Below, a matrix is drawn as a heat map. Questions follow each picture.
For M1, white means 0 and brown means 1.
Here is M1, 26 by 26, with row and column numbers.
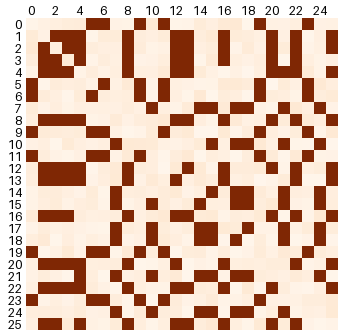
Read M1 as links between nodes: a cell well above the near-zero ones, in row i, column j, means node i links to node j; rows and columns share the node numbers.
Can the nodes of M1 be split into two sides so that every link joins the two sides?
no
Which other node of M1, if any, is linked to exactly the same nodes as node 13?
node 20
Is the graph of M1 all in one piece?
no
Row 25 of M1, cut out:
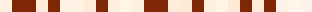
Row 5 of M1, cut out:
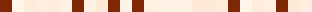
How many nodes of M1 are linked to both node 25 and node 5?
0
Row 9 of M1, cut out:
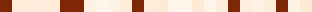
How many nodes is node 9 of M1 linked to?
6
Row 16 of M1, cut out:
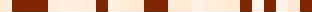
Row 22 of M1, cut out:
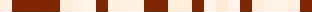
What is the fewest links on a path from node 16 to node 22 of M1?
1
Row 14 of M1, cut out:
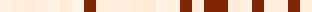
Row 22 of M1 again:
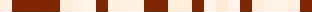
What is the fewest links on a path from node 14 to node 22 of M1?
3
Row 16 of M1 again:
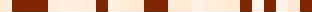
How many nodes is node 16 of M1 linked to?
9
